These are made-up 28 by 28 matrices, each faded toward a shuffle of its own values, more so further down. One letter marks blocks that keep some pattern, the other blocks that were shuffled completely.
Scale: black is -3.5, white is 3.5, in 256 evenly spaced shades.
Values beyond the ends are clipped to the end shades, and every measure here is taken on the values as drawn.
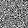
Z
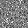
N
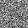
N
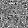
Z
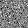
N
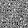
Z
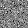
N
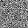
Z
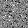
N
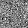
N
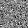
Z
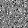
Z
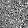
N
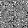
Z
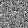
N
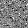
Z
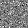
N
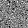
N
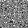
N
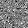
N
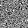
Z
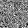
N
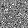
N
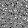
Z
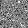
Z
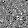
Z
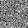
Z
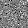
Z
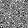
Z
